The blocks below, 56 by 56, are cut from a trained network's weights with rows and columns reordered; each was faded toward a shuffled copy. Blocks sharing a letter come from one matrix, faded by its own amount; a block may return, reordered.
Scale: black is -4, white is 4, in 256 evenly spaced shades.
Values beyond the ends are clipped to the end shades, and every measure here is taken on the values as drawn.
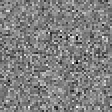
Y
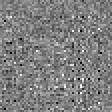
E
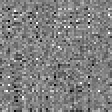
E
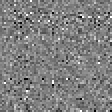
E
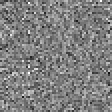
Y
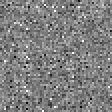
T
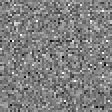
T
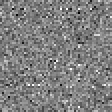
T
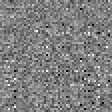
E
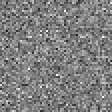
Y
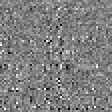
E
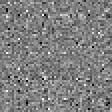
E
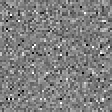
E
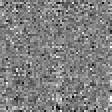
T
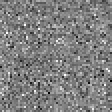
T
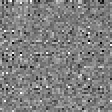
E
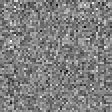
Y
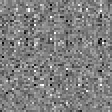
E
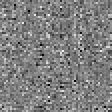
T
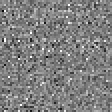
T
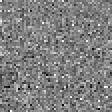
T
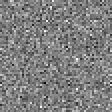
Y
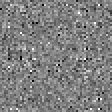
E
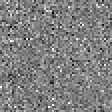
T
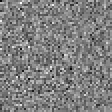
Y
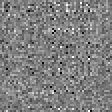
E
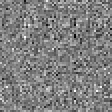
Y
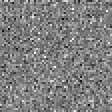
T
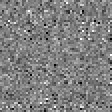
E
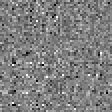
E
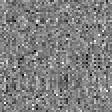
T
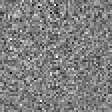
Y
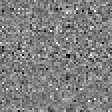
E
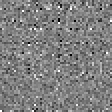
E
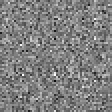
Y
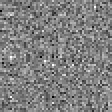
Y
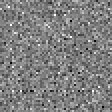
T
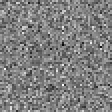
Y
